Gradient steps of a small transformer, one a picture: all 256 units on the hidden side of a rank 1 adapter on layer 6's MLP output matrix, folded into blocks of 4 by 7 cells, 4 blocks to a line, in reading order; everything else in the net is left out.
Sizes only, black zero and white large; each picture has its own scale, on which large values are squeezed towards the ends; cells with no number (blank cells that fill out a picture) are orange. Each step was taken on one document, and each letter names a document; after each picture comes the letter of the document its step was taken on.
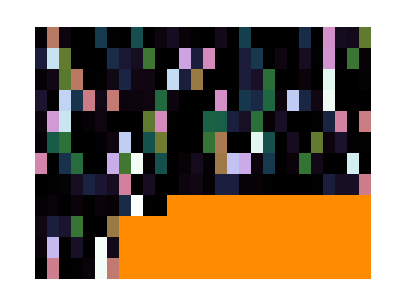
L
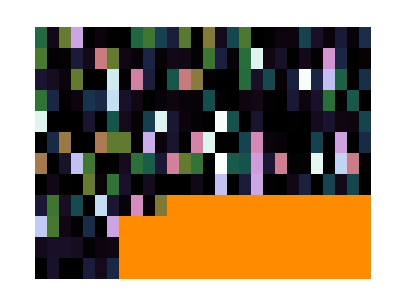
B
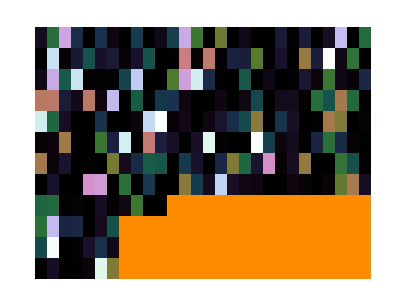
L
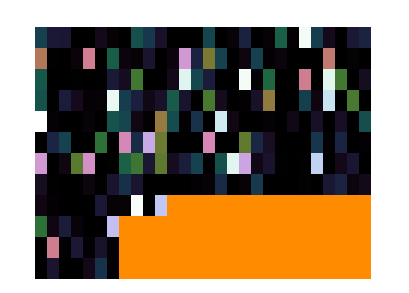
B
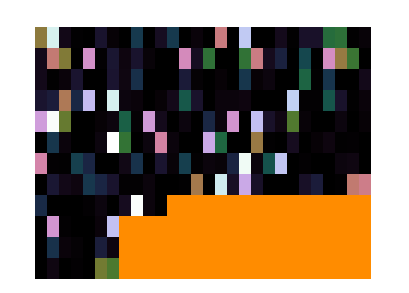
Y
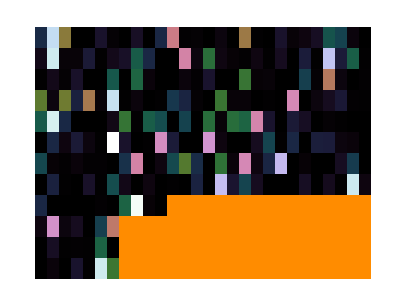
Y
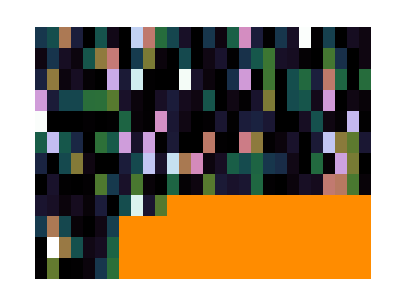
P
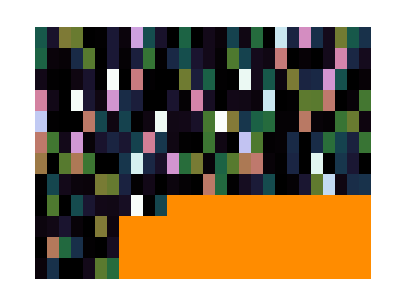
P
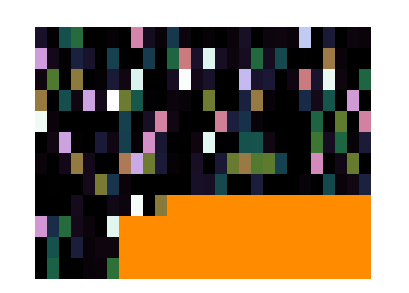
B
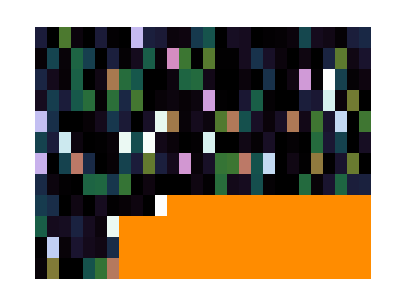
B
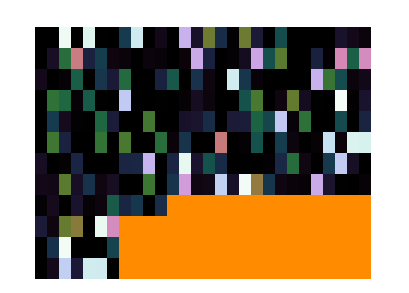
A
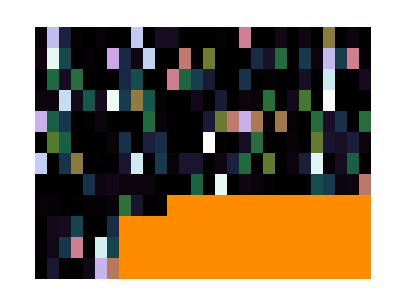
L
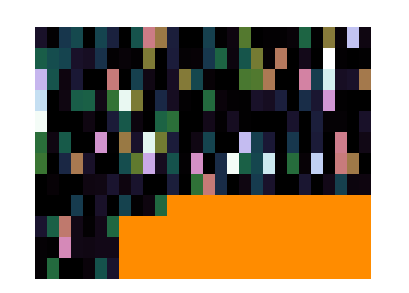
B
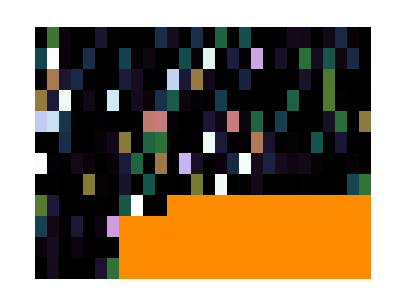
L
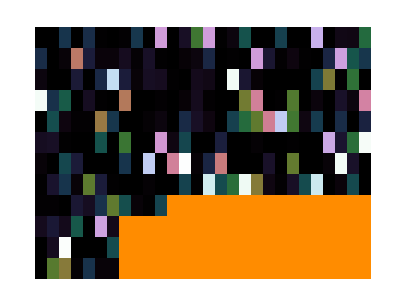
A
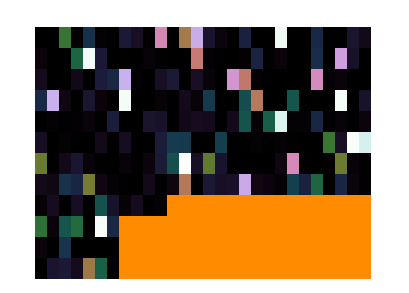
A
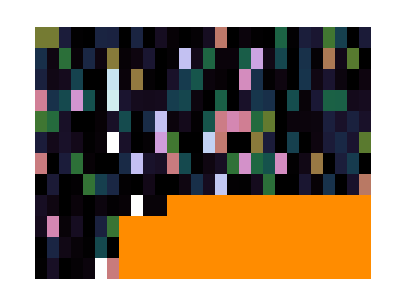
Y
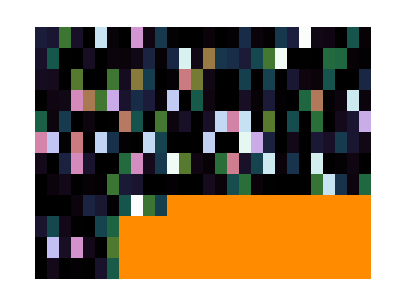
P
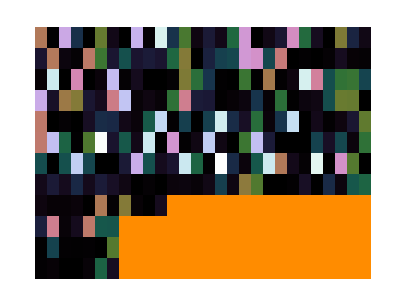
B
